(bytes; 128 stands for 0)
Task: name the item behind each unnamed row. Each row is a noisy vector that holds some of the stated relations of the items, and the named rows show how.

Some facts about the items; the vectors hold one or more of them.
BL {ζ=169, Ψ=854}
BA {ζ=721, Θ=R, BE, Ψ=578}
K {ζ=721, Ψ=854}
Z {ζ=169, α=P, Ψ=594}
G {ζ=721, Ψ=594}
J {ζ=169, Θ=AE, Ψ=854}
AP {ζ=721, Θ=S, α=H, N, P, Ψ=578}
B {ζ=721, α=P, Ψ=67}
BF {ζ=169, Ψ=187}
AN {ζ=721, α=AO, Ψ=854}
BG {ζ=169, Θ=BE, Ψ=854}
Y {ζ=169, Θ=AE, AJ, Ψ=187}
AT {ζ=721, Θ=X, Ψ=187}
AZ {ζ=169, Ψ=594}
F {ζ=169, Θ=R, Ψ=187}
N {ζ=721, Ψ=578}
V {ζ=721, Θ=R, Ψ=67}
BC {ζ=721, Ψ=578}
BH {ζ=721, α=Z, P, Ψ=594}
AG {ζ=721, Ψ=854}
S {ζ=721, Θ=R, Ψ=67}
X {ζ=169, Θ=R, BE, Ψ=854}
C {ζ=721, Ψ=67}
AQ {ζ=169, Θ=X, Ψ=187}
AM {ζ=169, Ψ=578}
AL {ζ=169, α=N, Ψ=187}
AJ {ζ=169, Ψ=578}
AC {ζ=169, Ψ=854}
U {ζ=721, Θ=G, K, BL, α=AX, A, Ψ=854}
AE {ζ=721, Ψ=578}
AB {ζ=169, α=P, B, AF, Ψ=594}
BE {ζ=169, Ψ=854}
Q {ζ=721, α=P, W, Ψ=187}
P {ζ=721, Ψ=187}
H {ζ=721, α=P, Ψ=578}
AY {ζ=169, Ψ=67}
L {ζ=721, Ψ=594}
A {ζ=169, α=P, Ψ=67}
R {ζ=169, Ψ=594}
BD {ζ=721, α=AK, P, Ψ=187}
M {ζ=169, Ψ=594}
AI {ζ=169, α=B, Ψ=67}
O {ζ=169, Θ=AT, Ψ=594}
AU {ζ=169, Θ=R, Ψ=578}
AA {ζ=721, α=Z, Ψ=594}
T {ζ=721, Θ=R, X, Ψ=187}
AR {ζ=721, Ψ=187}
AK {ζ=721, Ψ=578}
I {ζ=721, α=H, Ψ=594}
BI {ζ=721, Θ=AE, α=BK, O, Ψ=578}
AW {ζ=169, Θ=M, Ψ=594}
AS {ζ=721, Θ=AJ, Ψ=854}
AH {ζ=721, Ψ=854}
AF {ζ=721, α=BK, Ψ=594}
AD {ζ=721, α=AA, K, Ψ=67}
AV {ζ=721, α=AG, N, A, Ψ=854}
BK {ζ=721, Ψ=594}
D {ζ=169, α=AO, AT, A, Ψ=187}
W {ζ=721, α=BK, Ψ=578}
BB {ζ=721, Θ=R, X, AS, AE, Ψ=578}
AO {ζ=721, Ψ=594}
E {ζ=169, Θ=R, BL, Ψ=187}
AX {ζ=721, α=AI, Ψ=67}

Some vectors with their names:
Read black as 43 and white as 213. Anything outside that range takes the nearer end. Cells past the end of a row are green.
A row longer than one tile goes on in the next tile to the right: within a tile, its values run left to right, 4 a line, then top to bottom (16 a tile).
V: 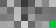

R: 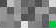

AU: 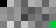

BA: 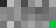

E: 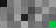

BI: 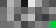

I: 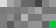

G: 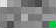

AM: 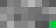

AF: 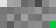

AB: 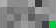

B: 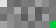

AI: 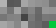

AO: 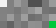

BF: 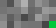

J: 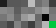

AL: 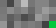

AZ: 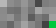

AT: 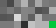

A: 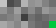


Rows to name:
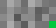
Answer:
W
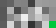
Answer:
AS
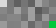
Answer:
C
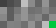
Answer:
BE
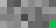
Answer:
AY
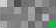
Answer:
AD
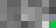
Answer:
K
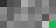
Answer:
BG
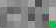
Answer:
O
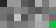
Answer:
T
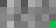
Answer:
AP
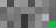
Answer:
P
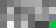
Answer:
AJ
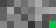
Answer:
Y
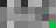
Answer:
BB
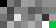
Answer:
X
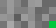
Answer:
BC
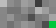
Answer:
Z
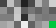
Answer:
S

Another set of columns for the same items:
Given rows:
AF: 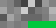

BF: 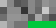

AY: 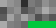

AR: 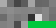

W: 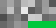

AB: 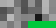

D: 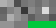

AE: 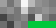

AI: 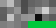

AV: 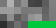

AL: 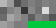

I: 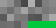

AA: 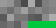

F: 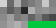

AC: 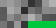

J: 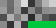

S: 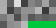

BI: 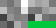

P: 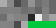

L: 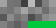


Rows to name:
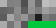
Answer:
AW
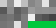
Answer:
AU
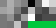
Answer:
X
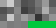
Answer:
A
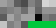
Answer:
O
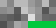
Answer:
BA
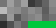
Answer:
U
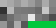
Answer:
AM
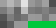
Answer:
AP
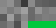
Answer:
AD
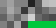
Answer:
BG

